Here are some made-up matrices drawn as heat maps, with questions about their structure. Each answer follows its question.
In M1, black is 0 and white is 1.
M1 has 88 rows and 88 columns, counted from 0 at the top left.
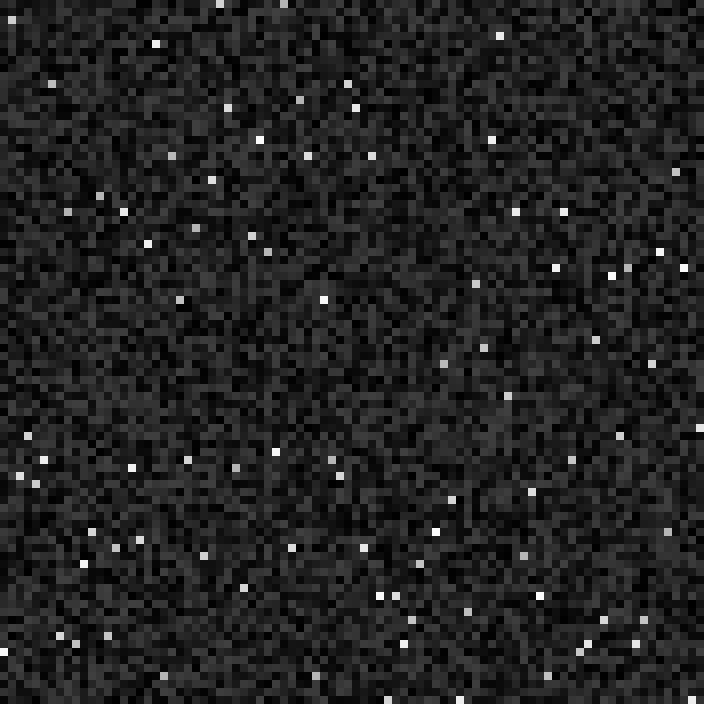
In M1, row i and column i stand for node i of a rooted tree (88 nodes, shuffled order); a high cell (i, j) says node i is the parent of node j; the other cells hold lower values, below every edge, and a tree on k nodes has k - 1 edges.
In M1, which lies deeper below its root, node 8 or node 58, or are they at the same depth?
node 58
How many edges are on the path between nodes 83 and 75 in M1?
4
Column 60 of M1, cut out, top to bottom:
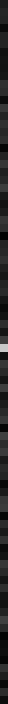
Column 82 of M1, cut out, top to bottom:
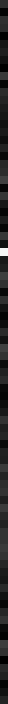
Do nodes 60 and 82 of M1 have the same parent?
no
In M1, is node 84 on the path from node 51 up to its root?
yes
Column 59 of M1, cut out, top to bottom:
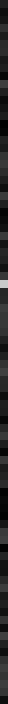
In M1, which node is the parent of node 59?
35
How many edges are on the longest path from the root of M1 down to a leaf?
44
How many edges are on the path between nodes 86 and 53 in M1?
2
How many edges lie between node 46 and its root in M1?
5
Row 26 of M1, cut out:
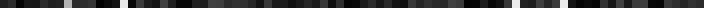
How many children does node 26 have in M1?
4
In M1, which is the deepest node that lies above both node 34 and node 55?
45
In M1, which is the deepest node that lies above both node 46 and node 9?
19
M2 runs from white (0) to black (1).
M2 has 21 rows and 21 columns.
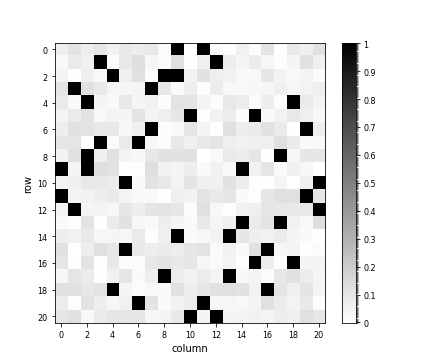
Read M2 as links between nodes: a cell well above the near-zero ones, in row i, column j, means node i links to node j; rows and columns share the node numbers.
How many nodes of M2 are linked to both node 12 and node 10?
1
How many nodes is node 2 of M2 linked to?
3
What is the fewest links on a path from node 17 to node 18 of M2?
4
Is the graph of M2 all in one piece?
yes
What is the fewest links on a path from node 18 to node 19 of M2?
6
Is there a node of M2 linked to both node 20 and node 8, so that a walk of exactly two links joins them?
no
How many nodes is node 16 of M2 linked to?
2
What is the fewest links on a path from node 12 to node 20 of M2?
1
